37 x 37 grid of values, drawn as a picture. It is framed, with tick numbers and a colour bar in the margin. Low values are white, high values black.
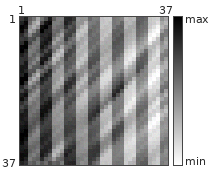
Values rise toward the left. Overall the values sit about 50% of the way up the scale. Stripes running up and down repeat 6 times from left to right.
